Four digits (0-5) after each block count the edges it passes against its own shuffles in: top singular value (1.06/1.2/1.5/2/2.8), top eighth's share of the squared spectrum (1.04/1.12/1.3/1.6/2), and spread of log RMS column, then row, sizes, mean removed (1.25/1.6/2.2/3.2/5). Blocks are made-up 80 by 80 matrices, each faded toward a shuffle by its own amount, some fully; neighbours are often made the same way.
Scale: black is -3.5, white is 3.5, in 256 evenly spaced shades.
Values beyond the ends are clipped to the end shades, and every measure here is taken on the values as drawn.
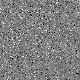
2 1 0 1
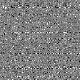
4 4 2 3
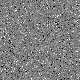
0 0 0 0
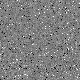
2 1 0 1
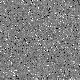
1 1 0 0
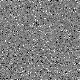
3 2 0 1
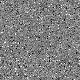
2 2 0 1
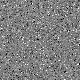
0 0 0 0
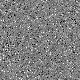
1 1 0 0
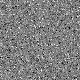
2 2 0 0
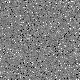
0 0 0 0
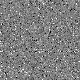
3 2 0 1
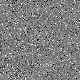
1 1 0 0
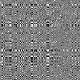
5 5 4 4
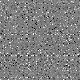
4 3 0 2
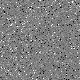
2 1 0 0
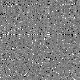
4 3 1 2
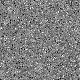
0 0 0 0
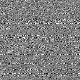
2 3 0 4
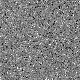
0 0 0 0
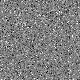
0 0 0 0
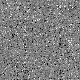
3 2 1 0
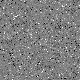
0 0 0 0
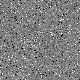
1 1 0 0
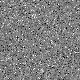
1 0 0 0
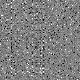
3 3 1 0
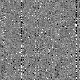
4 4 2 0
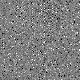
3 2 1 0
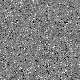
2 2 1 0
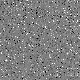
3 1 0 0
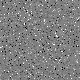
0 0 0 0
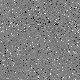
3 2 0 0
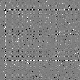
5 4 2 2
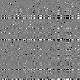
5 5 2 3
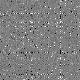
4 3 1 2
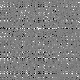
5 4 2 2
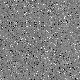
3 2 0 0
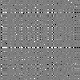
5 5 3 3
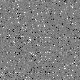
3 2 0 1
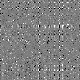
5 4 2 2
